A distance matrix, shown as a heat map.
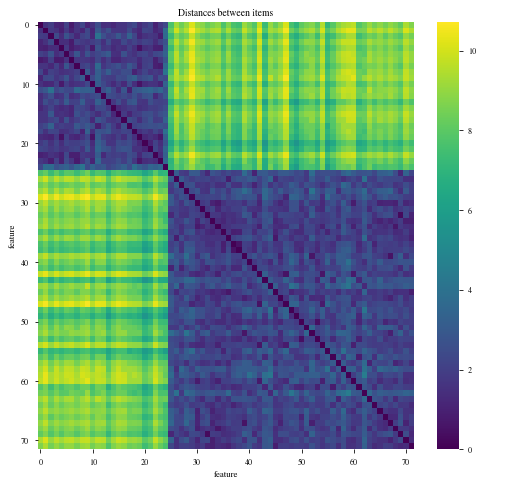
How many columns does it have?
72
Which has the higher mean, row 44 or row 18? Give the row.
18
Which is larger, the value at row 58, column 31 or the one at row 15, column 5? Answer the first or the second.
the first
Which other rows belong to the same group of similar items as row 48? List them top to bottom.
25, 26, 27, 28, 29, 30, 31, 32, 33, 34, 35, 36, 37, 38, 39, 40, 41, 42, 43, 44, 45, 46, 47, 49, 50, 51, 52, 53, 54, 55, 56, 57, 58, 59, 60, 61, 62, 63, 64, 65, 66, 67, 68, 69, 70, 71
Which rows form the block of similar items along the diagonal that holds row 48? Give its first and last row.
25 to 71
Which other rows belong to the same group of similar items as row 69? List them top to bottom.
25, 26, 27, 28, 29, 30, 31, 32, 33, 34, 35, 36, 37, 38, 39, 40, 41, 42, 43, 44, 45, 46, 47, 48, 49, 50, 51, 52, 53, 54, 55, 56, 57, 58, 59, 60, 61, 62, 63, 64, 65, 66, 67, 68, 70, 71
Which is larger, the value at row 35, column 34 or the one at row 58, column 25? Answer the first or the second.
the second
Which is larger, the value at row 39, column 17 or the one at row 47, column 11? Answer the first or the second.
the second
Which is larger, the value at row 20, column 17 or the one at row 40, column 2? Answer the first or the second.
the second
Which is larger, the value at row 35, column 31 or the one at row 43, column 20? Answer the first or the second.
the second
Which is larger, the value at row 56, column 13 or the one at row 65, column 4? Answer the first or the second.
the second
